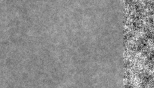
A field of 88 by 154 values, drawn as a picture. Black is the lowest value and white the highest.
A few values lie far out on both sides of the bulk. A vertical seam about 80% of the way across splits the table, and the left part is calmer. No regular stripes run through it. The texture is blotchy. The halves do not mirror each other.
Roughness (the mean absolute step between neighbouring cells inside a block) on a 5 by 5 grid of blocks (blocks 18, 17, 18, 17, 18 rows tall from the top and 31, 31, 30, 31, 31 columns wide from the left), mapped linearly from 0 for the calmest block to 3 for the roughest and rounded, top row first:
0 0 0 0 3
0 0 0 0 3
0 0 0 0 3
0 0 0 0 3
0 0 0 0 3
